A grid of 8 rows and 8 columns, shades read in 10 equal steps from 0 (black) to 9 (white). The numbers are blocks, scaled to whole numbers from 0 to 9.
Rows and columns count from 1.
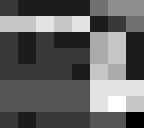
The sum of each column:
23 19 23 21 21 43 47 27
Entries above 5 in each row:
0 5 2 2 2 3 3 0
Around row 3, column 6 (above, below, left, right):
1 6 1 7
